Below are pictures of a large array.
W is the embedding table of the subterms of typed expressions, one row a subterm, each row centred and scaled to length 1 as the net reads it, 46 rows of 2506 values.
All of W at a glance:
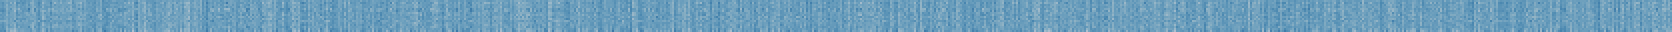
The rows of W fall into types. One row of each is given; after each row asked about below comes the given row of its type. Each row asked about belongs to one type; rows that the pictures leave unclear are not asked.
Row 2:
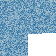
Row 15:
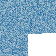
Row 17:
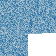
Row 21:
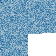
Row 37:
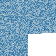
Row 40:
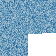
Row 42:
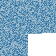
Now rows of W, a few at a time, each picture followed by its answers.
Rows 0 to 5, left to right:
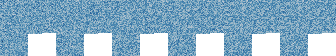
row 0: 40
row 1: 17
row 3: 2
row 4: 37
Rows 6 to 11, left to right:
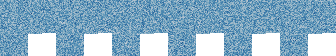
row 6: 21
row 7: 37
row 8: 17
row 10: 37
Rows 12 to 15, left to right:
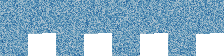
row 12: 17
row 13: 17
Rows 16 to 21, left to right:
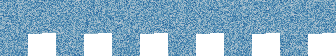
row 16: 37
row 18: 37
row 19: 21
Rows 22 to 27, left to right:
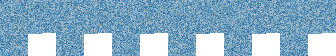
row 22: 21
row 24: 15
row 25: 15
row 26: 2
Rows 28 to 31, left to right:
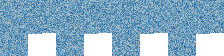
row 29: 21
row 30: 42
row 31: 40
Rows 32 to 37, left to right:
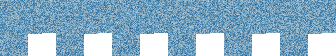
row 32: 2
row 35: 42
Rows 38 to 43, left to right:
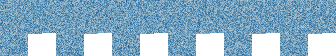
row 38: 15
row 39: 37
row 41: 17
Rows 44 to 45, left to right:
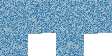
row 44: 42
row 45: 42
